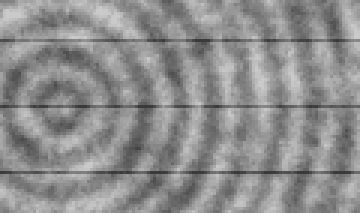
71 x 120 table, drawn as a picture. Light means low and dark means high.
There is no overall slope. Rows 14, 36 and 58 stand out from the rest. Rings spread out from the middle left. The texture is blotchy.
